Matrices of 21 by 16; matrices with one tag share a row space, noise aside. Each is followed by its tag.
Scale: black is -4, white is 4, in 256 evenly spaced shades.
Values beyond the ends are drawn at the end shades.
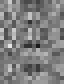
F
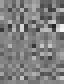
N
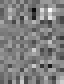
N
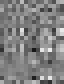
N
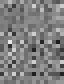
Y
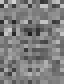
F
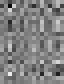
Y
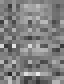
F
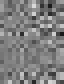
N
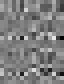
N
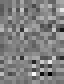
N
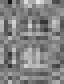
F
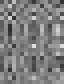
Y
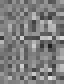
N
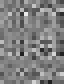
N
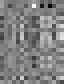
N
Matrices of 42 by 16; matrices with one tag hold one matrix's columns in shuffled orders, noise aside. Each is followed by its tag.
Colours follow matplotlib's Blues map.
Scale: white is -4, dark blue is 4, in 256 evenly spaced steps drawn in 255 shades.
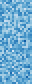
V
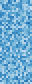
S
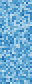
V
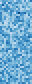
V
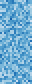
S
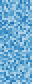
S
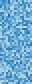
S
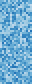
V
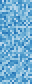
S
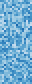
V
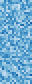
S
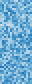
V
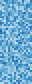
S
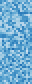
V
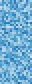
S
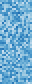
V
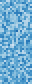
V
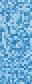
V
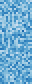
V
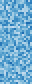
S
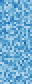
S
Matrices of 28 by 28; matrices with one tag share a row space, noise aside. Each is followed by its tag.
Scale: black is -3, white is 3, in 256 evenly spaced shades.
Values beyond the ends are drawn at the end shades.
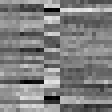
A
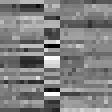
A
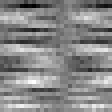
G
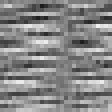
G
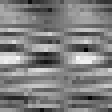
G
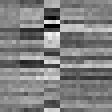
A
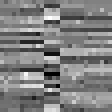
A
